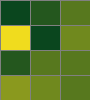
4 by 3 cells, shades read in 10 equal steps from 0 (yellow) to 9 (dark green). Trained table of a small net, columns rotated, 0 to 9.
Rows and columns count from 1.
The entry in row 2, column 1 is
0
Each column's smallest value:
0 5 5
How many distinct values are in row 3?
2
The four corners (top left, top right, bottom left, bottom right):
9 6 4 6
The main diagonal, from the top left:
9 9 6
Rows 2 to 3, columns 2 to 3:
9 5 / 6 6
